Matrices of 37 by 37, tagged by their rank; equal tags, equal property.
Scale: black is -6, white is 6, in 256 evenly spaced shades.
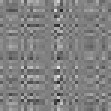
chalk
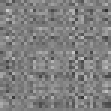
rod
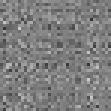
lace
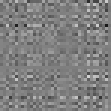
rod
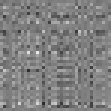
rod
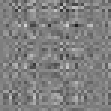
rod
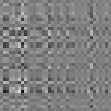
chalk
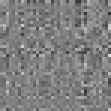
lace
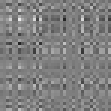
chalk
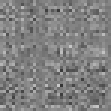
lace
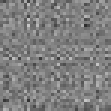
lace
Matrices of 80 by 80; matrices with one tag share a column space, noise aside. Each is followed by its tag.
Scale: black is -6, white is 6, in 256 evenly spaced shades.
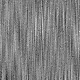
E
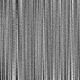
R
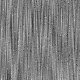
E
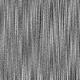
E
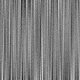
R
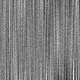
R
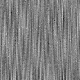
E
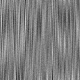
E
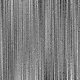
R
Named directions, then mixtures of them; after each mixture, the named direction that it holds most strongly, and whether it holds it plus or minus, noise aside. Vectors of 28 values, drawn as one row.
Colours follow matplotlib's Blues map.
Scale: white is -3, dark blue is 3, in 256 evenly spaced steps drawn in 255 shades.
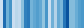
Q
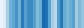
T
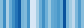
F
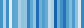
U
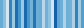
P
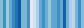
F, plus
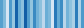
P, plus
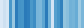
T, plus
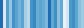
Q, minus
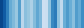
T, minus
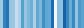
P, minus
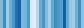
F, plus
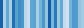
Q, minus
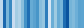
Q, plus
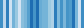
U, plus
